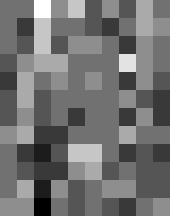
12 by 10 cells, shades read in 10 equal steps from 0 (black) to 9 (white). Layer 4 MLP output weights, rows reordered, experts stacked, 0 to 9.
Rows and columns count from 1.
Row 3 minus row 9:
0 1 6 0 -2 -2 0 0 2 2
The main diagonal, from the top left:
4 2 7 6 4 4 4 6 3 3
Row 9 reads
4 2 1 3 7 7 4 2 3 2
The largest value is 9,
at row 1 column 3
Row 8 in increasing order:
2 2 4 4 4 4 4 5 6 6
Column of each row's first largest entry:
3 3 3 8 2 2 2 2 5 6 2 1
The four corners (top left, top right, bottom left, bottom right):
4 4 5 5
